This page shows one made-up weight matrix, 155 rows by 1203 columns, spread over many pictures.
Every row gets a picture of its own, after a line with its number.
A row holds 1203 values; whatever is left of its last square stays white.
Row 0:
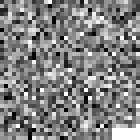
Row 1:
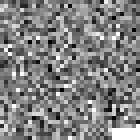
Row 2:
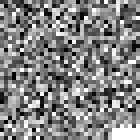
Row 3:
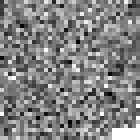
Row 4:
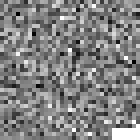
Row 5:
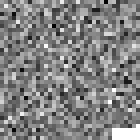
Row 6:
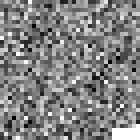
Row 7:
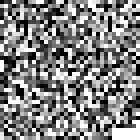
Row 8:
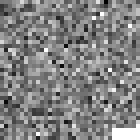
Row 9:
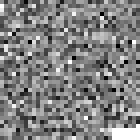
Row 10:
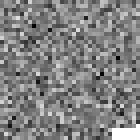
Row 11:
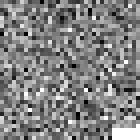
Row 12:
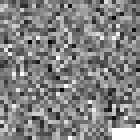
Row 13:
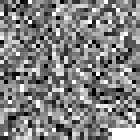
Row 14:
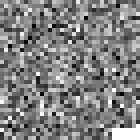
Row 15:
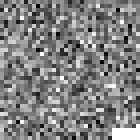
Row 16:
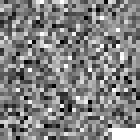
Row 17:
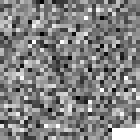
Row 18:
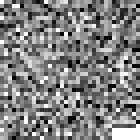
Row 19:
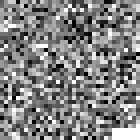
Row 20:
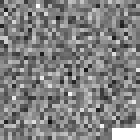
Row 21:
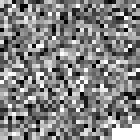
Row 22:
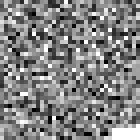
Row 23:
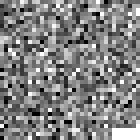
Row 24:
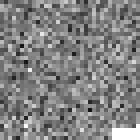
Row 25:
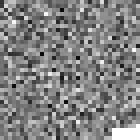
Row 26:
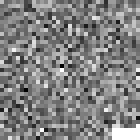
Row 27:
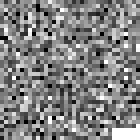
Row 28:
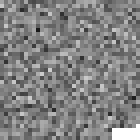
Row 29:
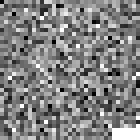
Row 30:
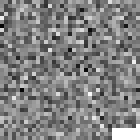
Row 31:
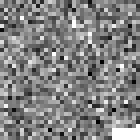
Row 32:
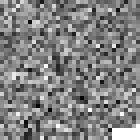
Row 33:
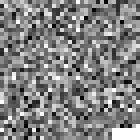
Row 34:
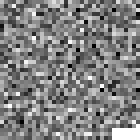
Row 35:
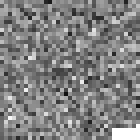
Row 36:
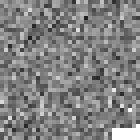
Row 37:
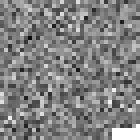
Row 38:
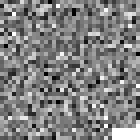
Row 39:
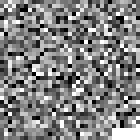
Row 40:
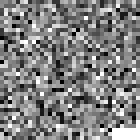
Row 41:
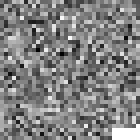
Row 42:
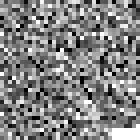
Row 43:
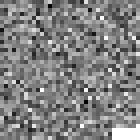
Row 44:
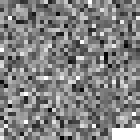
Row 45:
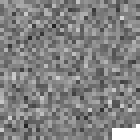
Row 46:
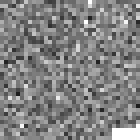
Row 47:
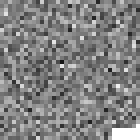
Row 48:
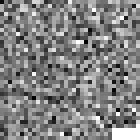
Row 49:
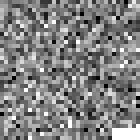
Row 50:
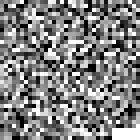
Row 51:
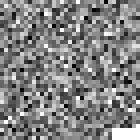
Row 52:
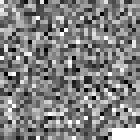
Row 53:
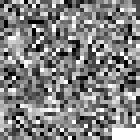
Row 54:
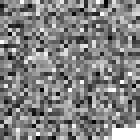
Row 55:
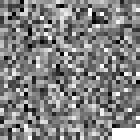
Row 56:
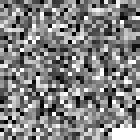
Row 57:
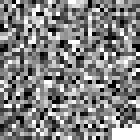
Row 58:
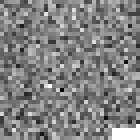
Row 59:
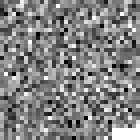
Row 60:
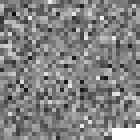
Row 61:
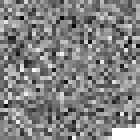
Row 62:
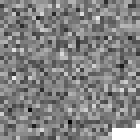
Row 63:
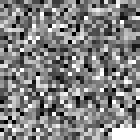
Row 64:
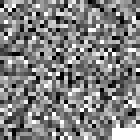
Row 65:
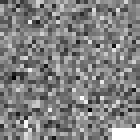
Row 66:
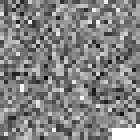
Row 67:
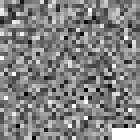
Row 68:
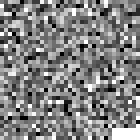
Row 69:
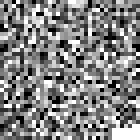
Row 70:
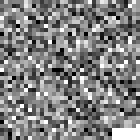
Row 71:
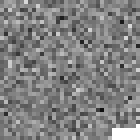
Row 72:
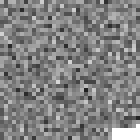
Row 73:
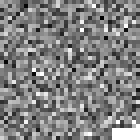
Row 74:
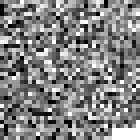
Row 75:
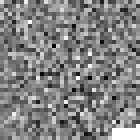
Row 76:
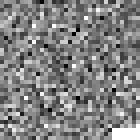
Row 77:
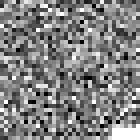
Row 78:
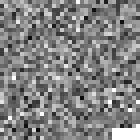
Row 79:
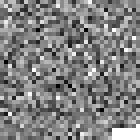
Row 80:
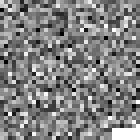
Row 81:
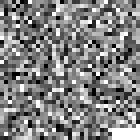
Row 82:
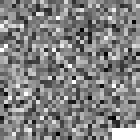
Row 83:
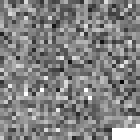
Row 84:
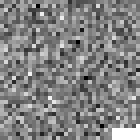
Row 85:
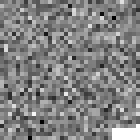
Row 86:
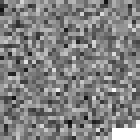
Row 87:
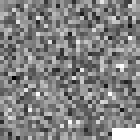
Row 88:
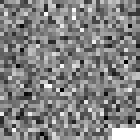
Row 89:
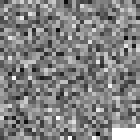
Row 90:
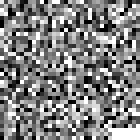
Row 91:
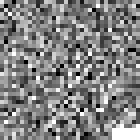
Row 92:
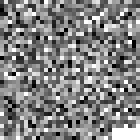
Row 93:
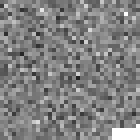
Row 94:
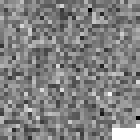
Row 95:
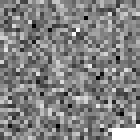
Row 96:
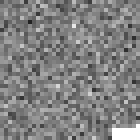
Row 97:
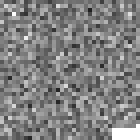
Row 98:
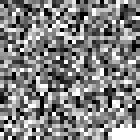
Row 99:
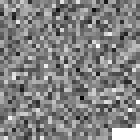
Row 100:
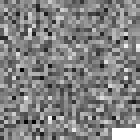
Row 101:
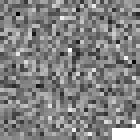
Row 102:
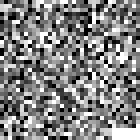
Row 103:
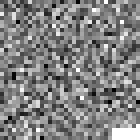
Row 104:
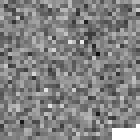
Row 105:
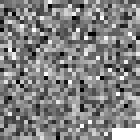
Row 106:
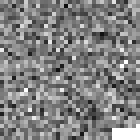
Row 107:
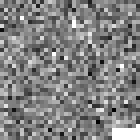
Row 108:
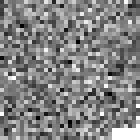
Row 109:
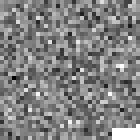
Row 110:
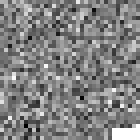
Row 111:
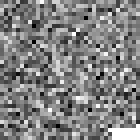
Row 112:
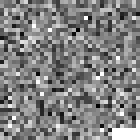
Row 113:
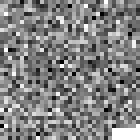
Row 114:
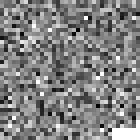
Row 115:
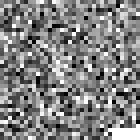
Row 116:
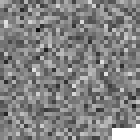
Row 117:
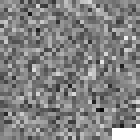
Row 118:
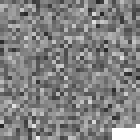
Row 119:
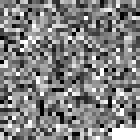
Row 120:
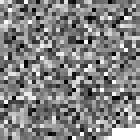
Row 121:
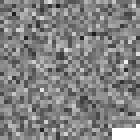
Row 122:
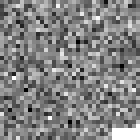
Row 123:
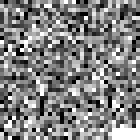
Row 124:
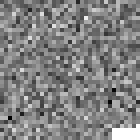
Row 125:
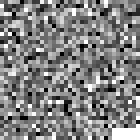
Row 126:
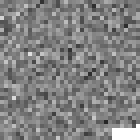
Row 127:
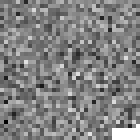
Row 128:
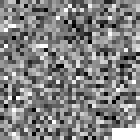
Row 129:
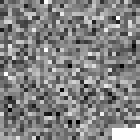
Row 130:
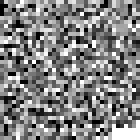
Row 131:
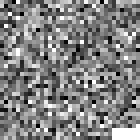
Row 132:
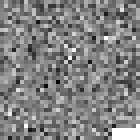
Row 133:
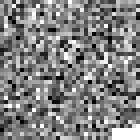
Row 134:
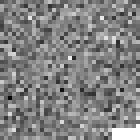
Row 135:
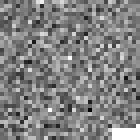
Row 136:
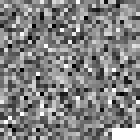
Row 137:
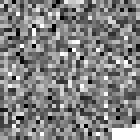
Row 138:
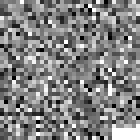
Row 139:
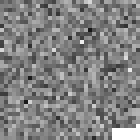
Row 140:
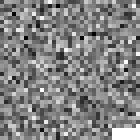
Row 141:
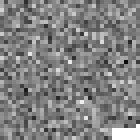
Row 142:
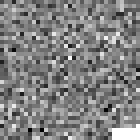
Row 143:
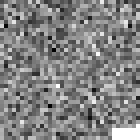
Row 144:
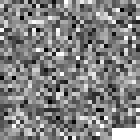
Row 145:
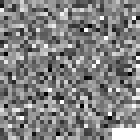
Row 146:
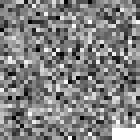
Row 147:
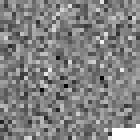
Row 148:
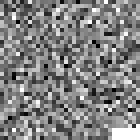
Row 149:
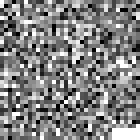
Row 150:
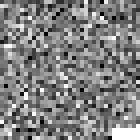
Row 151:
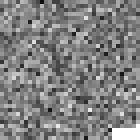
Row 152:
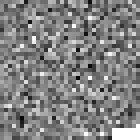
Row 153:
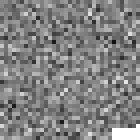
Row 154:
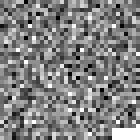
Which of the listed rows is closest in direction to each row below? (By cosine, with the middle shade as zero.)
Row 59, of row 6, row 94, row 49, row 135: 94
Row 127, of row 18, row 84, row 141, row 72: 18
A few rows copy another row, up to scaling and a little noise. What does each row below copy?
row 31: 107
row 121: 140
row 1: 12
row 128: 19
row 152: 50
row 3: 108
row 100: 27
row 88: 58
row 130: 86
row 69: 57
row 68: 125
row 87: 109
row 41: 53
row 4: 101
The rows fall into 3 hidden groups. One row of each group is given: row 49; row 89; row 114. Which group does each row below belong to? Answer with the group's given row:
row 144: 89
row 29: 49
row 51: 114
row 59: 49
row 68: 49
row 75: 89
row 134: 49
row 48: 89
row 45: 114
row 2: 114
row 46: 89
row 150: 49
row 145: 89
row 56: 114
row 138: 49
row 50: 89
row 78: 114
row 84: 89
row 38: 49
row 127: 89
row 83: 49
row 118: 49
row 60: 49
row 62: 49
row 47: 49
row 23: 49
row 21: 89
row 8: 49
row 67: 49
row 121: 49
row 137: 89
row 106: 49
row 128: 89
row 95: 114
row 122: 49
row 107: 89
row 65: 114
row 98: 114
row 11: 49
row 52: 49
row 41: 89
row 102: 114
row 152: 89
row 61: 89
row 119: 114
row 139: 89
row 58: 49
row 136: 114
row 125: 49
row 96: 89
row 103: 114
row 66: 114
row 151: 114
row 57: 89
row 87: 49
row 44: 89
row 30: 89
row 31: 89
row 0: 49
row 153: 49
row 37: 114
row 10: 114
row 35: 49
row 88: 49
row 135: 114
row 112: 114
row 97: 49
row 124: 114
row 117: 89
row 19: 89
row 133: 89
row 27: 89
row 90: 49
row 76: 114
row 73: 89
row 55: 49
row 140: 49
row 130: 49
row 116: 89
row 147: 49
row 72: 49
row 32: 114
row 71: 89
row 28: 89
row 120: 89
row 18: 89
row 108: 49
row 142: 49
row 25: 89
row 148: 114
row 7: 89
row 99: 114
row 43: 49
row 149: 89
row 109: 49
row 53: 89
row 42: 49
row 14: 114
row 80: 89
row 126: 89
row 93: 89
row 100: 89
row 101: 89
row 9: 49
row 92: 49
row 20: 89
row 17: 114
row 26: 49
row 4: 89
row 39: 89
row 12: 49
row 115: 114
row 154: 89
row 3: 49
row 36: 114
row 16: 114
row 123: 114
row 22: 89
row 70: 49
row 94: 49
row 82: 89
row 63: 114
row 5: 114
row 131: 89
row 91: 89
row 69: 89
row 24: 114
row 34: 89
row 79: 89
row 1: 49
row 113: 49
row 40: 114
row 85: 49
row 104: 89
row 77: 89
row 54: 49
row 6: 114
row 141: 49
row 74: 49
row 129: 49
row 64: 89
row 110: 114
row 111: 114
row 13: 114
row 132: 49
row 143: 89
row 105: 49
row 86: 49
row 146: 89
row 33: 114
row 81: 114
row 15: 89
